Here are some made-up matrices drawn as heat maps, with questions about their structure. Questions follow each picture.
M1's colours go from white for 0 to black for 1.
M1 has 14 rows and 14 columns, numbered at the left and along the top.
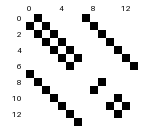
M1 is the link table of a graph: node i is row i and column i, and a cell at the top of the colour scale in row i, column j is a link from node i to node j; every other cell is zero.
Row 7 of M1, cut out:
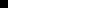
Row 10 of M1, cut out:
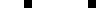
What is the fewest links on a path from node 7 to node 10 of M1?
5
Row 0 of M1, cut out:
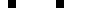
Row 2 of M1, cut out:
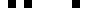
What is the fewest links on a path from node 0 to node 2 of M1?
2
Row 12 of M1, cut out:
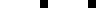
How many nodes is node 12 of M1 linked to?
2
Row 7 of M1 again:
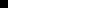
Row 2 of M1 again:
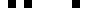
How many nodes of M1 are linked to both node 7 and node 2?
0
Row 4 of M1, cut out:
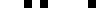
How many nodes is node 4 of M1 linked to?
3
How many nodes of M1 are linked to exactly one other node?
2
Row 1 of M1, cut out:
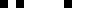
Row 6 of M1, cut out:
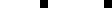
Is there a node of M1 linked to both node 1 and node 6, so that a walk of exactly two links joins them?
no
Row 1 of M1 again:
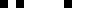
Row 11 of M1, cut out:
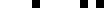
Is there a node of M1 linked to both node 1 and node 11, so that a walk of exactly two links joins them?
no
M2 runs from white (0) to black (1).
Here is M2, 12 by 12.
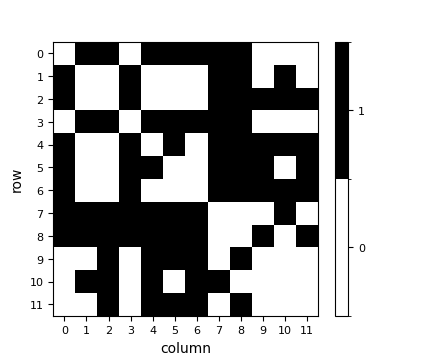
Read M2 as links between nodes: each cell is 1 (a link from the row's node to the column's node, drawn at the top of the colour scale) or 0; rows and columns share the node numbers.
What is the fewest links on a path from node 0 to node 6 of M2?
1
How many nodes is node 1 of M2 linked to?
5
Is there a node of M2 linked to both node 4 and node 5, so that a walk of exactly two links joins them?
yes
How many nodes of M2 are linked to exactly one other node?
0
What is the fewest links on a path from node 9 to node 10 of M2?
2
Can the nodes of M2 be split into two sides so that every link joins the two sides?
no
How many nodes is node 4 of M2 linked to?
8
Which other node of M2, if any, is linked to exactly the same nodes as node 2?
node 6
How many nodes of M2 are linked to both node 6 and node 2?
7
